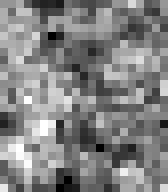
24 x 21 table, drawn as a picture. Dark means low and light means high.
Ninth with the lowest average: bottom middle. Odd rows or columns: none. Histogram: bell-shaped. Average level on the scale: 50%. Stripes: none.
